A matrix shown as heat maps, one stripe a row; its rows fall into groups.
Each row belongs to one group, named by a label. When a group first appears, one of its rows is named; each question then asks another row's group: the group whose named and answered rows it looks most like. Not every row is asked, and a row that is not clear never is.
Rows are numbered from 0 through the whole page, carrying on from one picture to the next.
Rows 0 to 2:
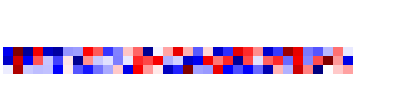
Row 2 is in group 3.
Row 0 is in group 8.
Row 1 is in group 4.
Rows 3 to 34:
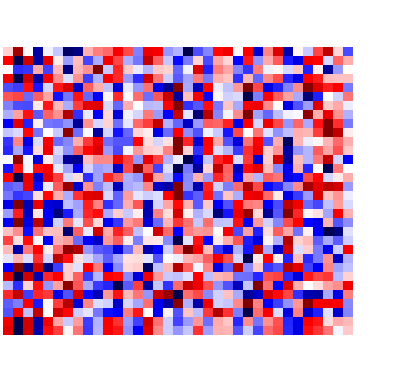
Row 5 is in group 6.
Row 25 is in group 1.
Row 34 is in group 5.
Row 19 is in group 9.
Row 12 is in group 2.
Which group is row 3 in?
4
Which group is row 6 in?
5
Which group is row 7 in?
2
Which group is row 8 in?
6
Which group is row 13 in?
9
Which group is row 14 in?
9
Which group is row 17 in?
5
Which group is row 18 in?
2
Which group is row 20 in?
8
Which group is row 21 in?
8
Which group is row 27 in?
8
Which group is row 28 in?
5
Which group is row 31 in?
2
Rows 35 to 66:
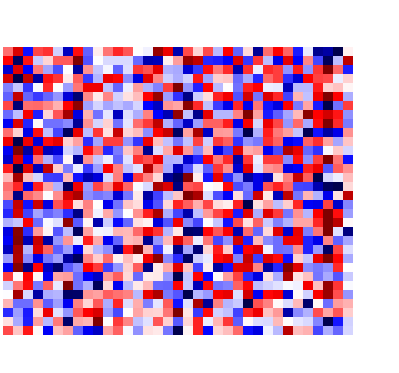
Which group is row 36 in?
1
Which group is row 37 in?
4
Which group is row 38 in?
5
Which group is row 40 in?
4
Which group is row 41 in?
1
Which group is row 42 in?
2
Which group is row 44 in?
6
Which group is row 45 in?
5
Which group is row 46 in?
8
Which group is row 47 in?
4
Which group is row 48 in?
5
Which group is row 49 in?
3
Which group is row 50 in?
6
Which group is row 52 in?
8
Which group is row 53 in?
4
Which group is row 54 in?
2
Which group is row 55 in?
4
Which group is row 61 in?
2
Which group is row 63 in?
6
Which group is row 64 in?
9
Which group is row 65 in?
6
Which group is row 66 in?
3
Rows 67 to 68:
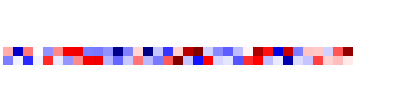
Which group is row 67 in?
1
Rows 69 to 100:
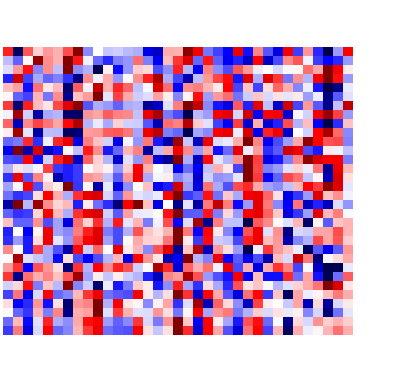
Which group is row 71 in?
2
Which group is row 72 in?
4
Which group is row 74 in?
6
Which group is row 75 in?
1
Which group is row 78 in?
4
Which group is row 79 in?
2
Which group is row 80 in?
8
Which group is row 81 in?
2
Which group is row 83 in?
8
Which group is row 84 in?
2
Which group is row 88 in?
6
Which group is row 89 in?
9
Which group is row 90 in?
9
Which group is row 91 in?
6
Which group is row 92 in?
3
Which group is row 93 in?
6
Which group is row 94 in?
1
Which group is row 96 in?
9
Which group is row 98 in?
6
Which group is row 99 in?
9
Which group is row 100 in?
9
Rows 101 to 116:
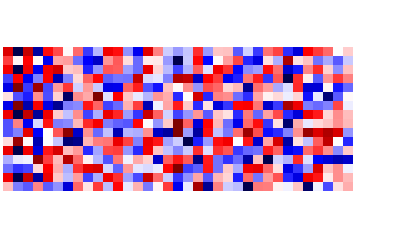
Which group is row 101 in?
5
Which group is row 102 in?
3
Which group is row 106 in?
6
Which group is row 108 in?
5
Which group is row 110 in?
2
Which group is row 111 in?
4
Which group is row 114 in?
9
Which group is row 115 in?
5
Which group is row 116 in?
6
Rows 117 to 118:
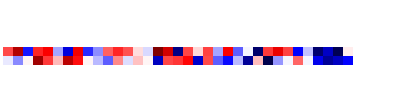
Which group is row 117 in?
6
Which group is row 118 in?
1
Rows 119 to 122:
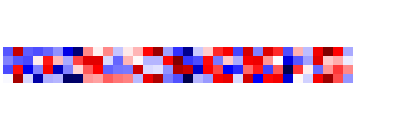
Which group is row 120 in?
9
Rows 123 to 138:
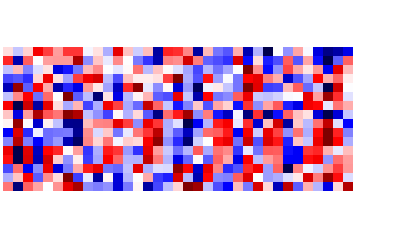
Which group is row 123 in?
1
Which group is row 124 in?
1
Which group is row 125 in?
8
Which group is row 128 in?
2
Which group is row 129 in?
5
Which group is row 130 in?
1
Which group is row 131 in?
4
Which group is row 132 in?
4
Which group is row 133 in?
4
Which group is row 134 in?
5
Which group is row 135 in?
5
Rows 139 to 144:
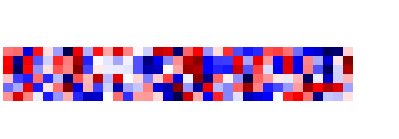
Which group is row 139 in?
6
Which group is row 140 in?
1
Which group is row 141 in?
1
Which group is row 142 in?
6
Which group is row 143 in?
2
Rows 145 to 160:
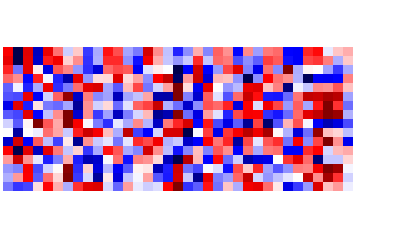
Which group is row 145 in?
5
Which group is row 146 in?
5
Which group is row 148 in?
6
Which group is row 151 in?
4
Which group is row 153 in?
1
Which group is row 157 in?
3
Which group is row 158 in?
2
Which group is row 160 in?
9
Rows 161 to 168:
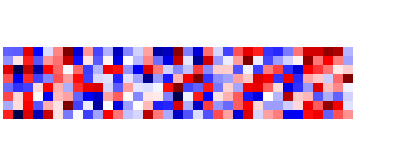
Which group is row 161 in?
2
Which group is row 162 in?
2
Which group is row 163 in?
5
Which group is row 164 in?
1
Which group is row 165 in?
9
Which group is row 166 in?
3
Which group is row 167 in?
2
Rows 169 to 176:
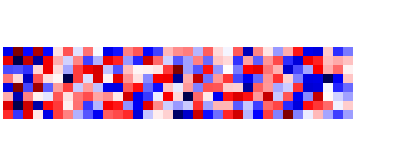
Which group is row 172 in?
6
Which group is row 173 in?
8
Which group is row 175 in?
5
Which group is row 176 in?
3
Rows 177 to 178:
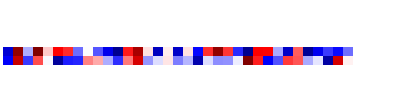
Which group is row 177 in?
8
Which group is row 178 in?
8
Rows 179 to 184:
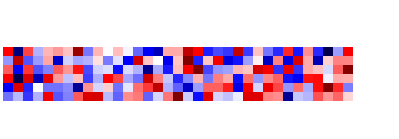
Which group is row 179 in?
1
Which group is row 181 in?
1
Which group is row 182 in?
5
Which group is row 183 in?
4
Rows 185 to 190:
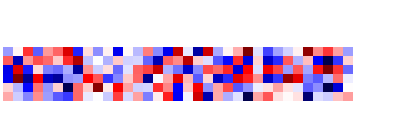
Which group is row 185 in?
2
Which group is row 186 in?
1
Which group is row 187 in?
4
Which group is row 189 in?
6
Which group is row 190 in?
6
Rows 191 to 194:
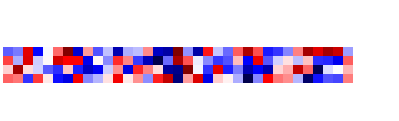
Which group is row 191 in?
2
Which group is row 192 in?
1
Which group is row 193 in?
3
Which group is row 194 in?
6
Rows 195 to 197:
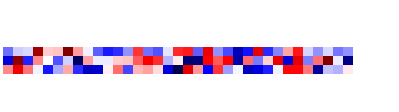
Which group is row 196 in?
4
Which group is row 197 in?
3
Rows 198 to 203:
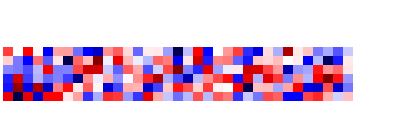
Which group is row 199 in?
6
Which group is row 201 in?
4
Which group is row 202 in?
8
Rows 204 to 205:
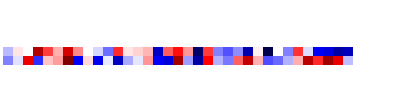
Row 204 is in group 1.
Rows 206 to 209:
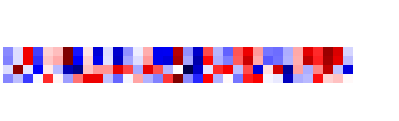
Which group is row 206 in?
2
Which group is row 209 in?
9
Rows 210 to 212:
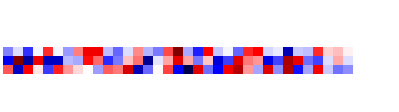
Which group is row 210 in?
9
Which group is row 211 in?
8
